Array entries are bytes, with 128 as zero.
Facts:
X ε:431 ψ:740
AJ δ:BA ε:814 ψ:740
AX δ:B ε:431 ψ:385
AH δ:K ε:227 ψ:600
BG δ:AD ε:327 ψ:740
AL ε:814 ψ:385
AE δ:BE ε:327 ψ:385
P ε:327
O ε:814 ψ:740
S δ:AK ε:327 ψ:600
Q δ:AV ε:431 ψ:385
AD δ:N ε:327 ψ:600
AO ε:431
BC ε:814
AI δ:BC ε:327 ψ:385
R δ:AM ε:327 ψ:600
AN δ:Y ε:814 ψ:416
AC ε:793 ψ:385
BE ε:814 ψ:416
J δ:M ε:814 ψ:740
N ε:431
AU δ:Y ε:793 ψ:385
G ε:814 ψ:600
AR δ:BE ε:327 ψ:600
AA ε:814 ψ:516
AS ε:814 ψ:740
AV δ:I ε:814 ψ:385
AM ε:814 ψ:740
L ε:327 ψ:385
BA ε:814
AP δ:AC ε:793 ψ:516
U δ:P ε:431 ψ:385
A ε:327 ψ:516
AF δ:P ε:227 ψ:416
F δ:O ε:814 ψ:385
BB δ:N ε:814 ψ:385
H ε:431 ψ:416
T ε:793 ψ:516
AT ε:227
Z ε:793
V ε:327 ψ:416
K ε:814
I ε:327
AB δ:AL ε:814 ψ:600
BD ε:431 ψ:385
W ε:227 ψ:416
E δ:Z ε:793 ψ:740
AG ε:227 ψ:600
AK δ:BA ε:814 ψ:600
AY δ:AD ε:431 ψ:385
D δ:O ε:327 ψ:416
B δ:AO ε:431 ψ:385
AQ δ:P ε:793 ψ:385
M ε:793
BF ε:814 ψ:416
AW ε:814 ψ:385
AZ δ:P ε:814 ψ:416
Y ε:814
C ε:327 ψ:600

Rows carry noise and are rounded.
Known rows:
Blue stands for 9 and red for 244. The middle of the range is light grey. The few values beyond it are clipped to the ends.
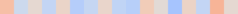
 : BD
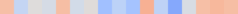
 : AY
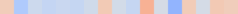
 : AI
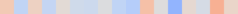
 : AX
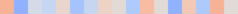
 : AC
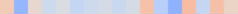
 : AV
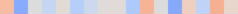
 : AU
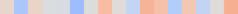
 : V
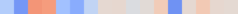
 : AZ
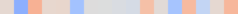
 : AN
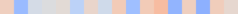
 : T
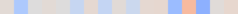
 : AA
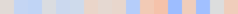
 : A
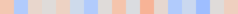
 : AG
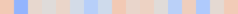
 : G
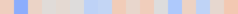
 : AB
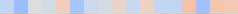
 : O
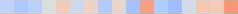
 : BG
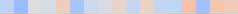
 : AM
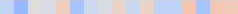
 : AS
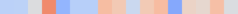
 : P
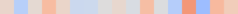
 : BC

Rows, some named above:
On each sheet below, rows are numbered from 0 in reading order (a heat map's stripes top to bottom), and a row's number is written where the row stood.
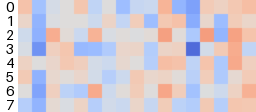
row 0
BB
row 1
AP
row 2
BA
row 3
AQ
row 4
AO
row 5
G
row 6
S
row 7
J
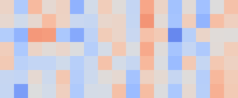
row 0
W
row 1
AT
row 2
AF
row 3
AH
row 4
L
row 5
X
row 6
E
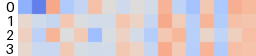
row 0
AJ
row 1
I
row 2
H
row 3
I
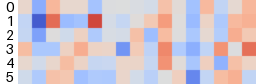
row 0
AN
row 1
AK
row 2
E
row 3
AD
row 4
AT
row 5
U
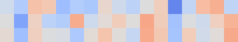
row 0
U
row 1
S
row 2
D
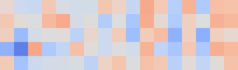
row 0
I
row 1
N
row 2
T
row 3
AJ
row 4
C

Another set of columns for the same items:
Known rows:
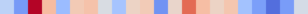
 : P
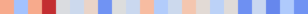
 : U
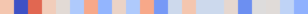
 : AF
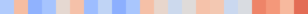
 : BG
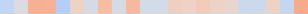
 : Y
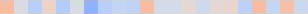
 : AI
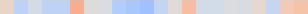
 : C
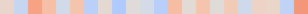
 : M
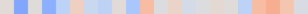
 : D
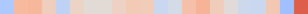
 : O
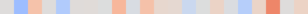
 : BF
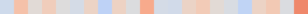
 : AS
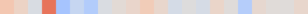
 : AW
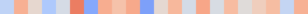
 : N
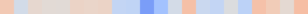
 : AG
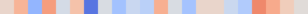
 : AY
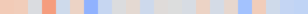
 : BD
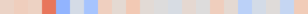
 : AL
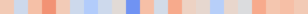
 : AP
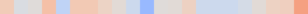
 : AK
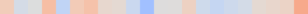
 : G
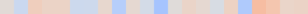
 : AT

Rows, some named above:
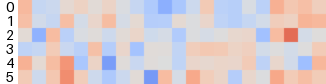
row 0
AH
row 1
AB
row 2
W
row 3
I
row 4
AC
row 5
AP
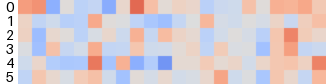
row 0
BB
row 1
C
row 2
AN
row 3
H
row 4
AD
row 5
X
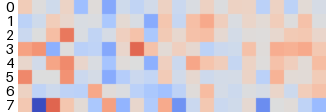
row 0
L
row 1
A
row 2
AA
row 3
BB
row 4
T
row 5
AU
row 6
C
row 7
AF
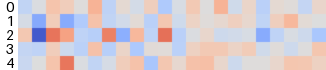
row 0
AO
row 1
V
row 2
AZ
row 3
I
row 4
AA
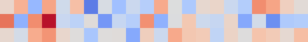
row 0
AY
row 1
AQ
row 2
T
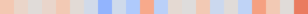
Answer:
E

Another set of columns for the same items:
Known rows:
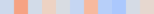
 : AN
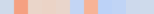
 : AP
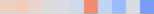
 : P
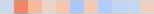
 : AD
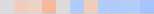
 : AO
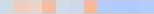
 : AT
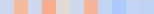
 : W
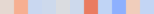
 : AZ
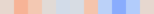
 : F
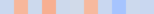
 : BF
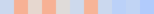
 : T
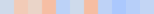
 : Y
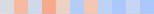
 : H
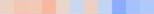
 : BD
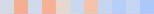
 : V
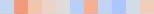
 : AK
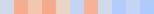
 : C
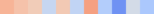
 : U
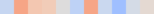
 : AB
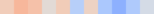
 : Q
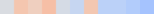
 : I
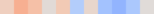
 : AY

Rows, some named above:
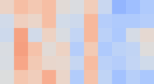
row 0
L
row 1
AT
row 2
AN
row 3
BG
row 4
E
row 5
X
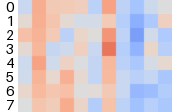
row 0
AH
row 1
BB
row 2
AQ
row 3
AF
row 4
AN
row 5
A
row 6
AC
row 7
X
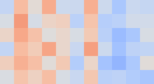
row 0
AA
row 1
D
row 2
AU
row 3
AG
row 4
AY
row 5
I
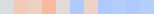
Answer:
N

